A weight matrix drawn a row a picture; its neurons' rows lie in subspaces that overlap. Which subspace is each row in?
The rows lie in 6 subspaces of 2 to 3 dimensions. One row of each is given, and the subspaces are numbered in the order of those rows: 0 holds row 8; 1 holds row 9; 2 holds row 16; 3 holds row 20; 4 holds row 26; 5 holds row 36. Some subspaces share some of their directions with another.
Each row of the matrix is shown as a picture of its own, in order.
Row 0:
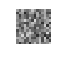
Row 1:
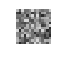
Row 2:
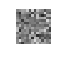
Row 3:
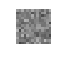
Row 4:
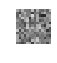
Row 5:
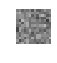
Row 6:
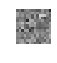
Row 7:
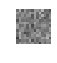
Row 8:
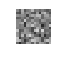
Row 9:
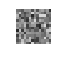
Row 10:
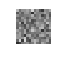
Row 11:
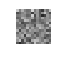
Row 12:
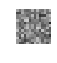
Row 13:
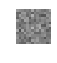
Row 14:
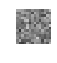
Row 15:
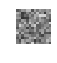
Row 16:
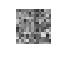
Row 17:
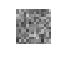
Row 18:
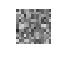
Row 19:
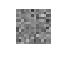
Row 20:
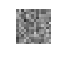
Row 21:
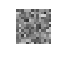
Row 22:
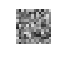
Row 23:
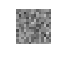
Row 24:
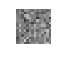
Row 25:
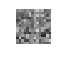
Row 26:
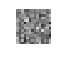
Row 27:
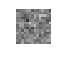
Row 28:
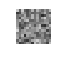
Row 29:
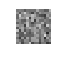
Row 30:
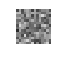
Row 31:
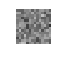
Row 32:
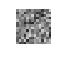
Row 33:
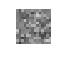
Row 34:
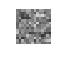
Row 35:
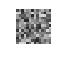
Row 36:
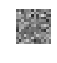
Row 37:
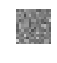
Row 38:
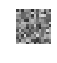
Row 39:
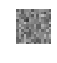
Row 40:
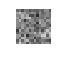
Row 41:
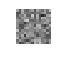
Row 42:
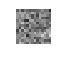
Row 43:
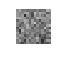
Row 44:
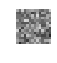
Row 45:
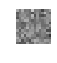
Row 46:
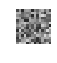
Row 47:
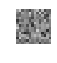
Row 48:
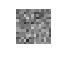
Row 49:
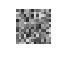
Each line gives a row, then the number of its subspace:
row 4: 1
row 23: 1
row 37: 5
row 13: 1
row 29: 1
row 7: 2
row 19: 5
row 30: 5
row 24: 3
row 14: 3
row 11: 4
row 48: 3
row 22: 2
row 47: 2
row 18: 5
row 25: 2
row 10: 4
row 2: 5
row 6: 0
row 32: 3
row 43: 3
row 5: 5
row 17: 3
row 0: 1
